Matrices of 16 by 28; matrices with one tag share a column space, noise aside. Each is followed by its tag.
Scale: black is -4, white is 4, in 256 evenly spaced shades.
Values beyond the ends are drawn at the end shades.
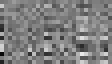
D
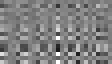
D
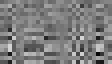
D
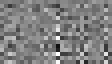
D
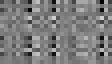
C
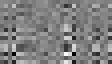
D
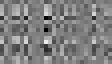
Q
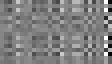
C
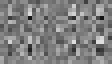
Q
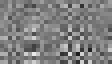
D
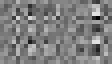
Q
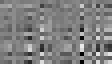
D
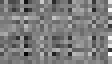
C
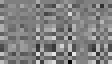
D
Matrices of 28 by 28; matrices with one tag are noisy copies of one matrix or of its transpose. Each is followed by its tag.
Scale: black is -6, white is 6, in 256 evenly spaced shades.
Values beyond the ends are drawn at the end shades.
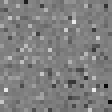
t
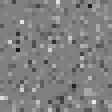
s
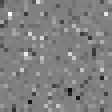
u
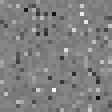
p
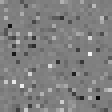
p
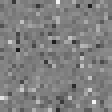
s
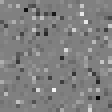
p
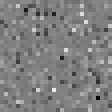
p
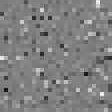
s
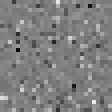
s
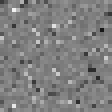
u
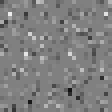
u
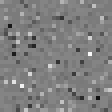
p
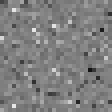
u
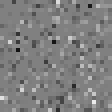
s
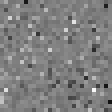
t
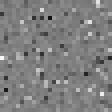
s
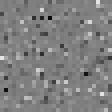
s
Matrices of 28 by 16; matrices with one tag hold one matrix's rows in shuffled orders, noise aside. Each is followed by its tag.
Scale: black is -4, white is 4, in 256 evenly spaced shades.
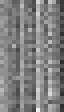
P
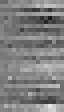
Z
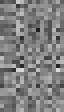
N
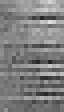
Z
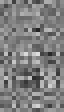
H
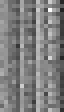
P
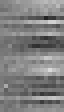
Z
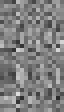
N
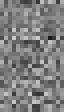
H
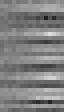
Z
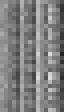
P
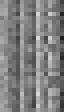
P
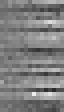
Z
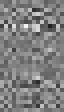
H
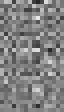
H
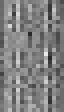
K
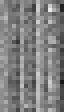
P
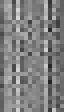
K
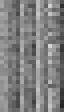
P
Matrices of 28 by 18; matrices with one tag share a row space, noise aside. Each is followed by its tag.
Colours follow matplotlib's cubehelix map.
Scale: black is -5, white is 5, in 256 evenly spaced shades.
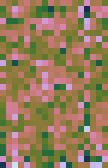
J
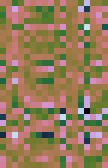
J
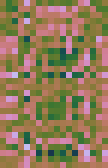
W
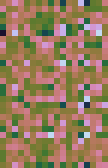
J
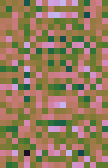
W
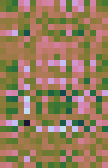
W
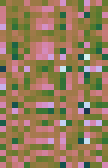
J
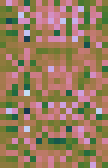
W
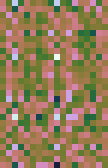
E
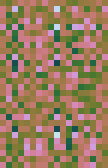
E
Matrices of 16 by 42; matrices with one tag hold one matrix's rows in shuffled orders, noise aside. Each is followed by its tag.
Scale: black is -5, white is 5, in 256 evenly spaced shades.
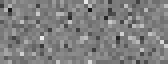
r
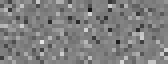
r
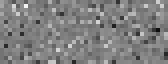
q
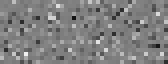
q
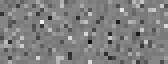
r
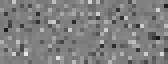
q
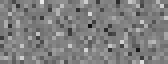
r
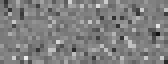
q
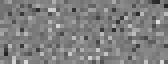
q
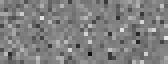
r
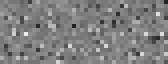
q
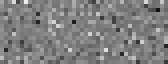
q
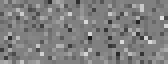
r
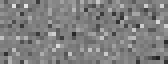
q
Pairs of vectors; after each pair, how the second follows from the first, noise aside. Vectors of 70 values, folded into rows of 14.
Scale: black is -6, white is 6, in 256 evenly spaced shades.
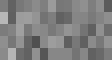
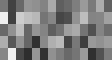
scaled up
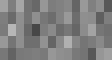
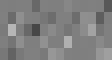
partly zeroed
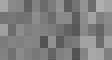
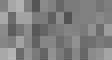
reversed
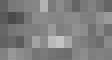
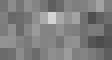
reversed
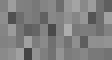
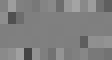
partly zeroed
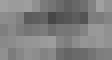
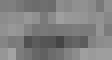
reversed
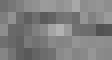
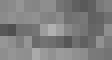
reversed
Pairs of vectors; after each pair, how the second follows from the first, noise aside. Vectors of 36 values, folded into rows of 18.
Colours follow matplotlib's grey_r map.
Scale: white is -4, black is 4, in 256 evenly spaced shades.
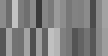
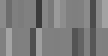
partly zeroed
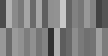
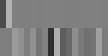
partly zeroed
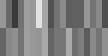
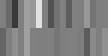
partly zeroed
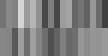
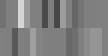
partly zeroed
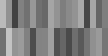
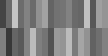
negated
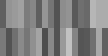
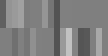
partly zeroed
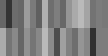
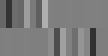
partly zeroed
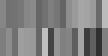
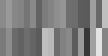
sign-scrambled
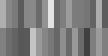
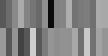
sign-scrambled
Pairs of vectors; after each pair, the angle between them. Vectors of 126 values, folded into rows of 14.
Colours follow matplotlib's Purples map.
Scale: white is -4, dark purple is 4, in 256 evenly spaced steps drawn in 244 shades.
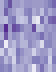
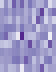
orthogonal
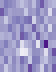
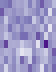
nearly parallel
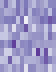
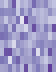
nearly opposite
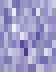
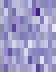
partly opposed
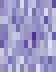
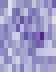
partly aligned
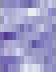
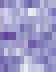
nearly parallel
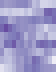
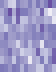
partly opposed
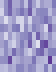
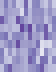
partly opposed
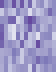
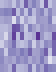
partly opposed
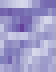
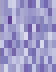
orthogonal
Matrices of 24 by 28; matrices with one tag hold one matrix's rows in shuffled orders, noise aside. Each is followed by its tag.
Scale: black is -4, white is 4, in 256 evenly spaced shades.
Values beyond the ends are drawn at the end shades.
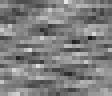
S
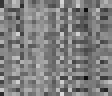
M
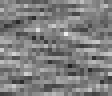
S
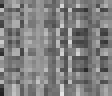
M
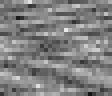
S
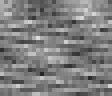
S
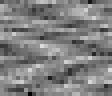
S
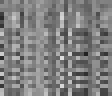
M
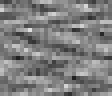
S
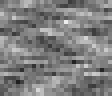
S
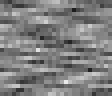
S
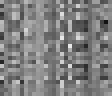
M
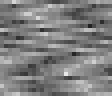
S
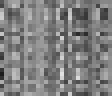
M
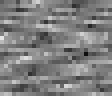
S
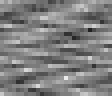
S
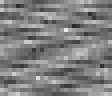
S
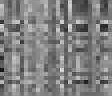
M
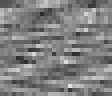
S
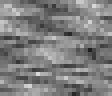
S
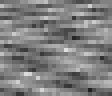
S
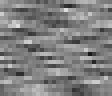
S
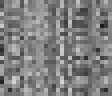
M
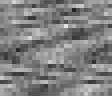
S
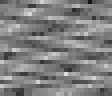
S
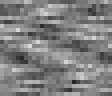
S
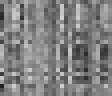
M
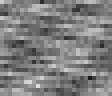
S
